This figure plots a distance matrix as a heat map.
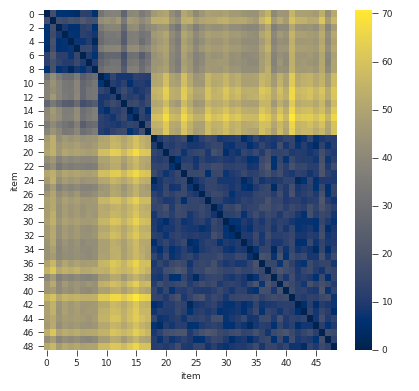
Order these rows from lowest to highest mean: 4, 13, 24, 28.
24, 28, 4, 13
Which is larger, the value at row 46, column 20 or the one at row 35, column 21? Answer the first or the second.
the first
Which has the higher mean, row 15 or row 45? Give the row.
15
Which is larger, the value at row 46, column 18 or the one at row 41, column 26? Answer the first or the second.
the second
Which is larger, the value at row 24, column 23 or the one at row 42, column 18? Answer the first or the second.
the first
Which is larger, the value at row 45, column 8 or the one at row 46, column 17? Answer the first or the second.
the second
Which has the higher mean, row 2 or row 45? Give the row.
2
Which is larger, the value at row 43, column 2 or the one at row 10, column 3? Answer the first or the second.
the first
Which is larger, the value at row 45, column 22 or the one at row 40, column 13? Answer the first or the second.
the second
